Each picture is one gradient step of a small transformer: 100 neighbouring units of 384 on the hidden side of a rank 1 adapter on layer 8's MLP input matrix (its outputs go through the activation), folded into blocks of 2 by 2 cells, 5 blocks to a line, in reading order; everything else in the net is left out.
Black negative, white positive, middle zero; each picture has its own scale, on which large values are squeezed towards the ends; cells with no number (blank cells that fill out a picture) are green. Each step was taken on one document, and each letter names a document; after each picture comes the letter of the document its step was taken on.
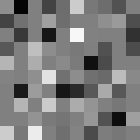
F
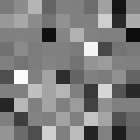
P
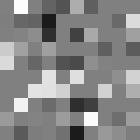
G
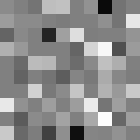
P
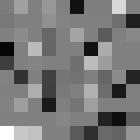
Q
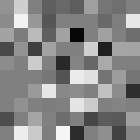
G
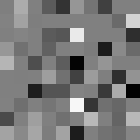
G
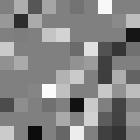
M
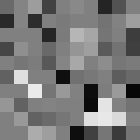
P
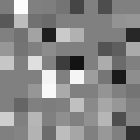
G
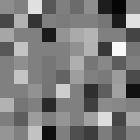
P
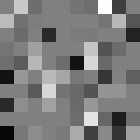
Q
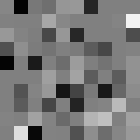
F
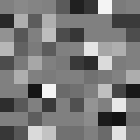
M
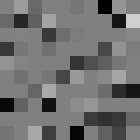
M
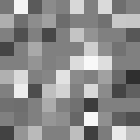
Q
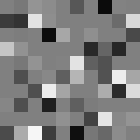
M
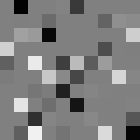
F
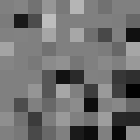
G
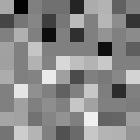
F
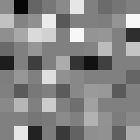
F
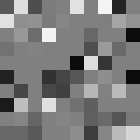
Q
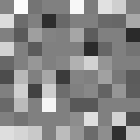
Q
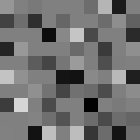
P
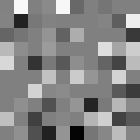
G
